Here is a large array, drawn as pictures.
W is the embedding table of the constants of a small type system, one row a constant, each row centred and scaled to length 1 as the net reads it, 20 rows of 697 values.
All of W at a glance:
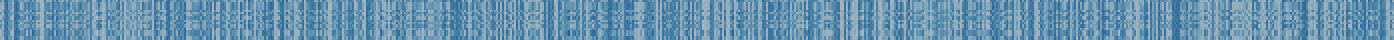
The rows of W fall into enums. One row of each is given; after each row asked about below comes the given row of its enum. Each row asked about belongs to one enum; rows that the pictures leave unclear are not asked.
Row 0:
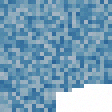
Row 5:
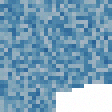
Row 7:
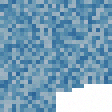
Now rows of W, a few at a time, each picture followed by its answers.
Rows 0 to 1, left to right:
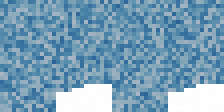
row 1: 7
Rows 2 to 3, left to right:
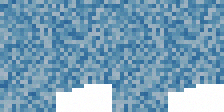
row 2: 7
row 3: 7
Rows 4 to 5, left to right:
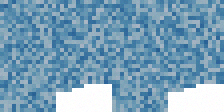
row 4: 7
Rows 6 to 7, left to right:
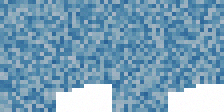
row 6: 0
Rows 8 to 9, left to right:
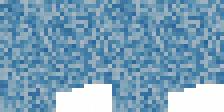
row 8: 5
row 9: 5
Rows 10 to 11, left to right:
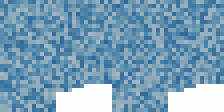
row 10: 0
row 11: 7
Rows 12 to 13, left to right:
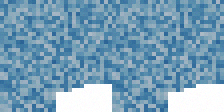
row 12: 0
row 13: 0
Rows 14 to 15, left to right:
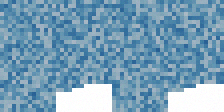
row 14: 7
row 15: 5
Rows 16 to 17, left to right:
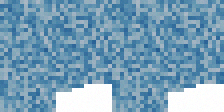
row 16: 5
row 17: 5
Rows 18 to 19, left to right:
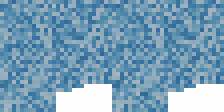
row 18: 7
